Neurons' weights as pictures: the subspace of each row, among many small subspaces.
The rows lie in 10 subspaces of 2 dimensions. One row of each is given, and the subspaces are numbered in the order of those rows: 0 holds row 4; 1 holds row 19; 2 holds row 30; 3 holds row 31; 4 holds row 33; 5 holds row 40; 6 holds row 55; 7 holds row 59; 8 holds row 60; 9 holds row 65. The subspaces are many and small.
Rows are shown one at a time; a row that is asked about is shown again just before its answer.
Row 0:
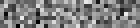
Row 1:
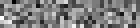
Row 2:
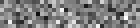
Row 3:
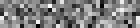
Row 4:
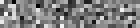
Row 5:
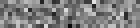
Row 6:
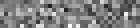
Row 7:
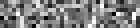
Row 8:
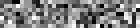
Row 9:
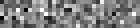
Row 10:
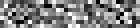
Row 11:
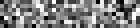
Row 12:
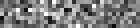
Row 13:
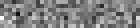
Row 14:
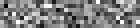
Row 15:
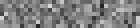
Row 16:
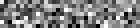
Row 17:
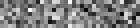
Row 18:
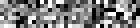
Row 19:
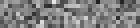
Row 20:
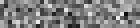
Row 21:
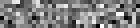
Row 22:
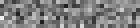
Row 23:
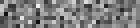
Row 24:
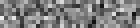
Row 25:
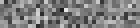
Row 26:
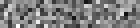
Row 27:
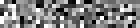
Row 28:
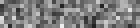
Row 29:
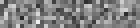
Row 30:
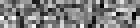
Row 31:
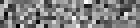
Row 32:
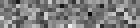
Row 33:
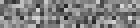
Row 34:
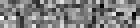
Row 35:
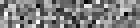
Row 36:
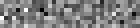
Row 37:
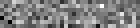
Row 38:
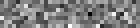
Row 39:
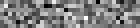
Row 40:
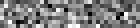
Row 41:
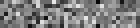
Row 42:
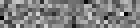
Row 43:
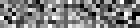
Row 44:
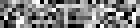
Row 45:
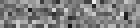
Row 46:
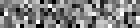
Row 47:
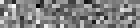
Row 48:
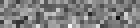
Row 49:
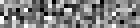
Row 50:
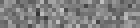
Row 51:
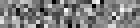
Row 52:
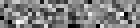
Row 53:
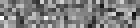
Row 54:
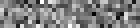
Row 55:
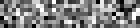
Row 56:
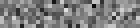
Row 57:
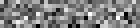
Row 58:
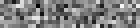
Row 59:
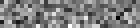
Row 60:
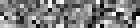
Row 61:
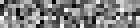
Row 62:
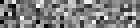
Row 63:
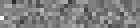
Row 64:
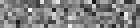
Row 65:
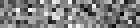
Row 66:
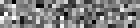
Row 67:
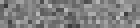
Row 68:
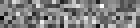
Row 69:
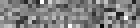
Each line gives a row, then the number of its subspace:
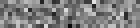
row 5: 6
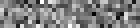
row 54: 8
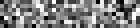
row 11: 6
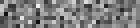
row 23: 3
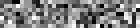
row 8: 4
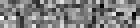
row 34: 2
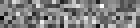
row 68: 1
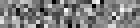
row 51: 6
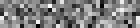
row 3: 8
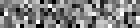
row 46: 8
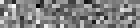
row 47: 0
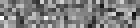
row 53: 2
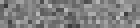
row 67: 5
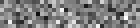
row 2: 4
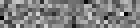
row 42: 0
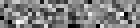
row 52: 5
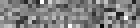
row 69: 8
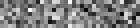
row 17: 9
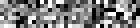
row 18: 8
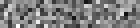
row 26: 3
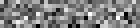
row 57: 7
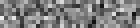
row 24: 2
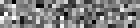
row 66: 0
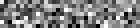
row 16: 7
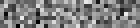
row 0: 3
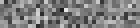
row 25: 4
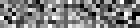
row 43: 9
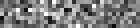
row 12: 9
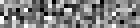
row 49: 9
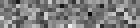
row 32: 7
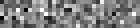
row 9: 9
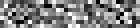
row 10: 1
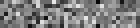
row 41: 1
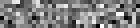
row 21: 4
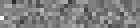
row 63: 0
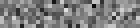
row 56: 6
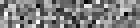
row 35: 3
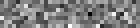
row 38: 7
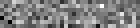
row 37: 1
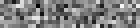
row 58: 4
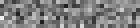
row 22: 5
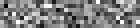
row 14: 1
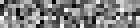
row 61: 5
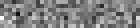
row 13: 5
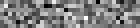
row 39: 1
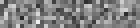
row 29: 3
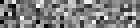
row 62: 0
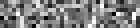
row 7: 2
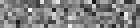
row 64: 6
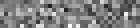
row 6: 2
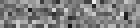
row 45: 6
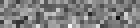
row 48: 7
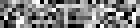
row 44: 2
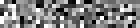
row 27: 0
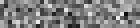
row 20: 5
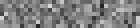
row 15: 8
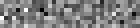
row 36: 9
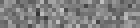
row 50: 4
